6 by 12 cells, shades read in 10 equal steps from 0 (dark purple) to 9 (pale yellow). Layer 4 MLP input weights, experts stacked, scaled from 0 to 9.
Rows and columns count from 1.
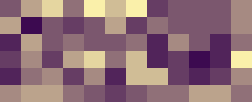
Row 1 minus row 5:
2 2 3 2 4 6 2 -5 1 2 1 0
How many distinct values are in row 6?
5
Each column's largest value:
6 6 8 6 9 7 9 7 5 6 6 9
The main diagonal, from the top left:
3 0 3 6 5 2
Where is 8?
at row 1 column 3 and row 4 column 5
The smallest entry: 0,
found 2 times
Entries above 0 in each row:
12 11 12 11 12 12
